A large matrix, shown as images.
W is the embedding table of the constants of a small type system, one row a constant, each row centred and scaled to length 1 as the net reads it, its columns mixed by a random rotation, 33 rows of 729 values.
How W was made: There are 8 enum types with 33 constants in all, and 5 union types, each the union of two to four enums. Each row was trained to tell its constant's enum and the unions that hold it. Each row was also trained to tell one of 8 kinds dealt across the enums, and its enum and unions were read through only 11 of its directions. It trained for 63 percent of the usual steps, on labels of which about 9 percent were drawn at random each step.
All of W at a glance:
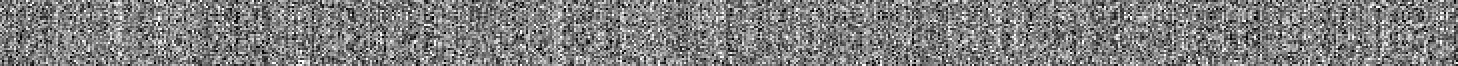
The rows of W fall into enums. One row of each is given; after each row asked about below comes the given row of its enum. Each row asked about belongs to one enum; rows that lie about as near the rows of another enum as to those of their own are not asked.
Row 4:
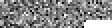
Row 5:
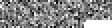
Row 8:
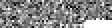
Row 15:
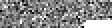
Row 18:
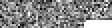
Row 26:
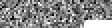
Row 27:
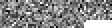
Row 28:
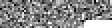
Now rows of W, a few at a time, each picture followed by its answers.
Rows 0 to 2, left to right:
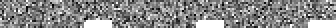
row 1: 5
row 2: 8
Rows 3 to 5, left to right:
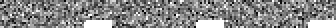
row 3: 28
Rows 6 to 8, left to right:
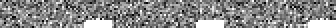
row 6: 8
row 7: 27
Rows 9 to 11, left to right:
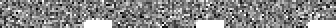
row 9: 8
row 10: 5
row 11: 4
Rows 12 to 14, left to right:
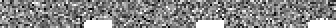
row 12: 28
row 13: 27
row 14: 8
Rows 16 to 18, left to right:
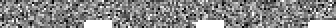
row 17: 5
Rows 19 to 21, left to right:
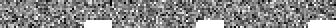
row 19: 5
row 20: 26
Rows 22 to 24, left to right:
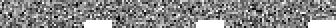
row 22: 4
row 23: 27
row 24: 4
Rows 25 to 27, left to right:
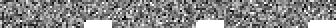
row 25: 27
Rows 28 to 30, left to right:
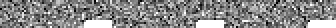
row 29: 18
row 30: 28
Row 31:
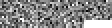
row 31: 28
